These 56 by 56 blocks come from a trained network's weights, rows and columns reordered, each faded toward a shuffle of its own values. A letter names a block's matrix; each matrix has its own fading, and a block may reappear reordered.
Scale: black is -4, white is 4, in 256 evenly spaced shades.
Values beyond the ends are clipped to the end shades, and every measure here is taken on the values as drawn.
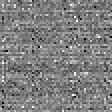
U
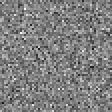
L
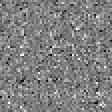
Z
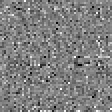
Z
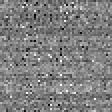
U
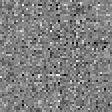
Z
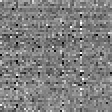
U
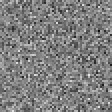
L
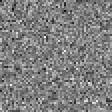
L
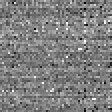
U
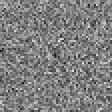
L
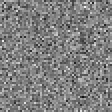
L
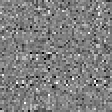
Z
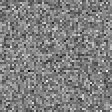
L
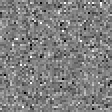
Z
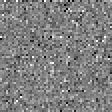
Z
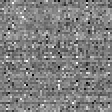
U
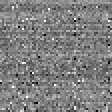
U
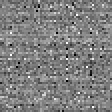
U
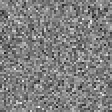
L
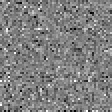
Z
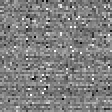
U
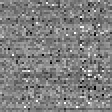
U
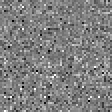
Z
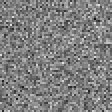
L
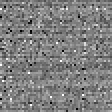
U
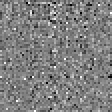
Z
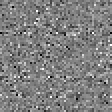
Z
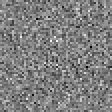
L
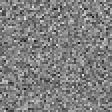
L
